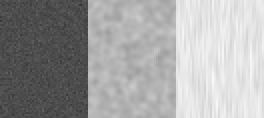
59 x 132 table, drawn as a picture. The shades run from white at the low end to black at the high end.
It is made of 1 by 3 panels. Panel 1,1: high, fine-grained, faint in contrast. Panel 1,2: low, blotchy, faint in contrast. Panel 1,3: very low, streaked downward, faint in contrast.
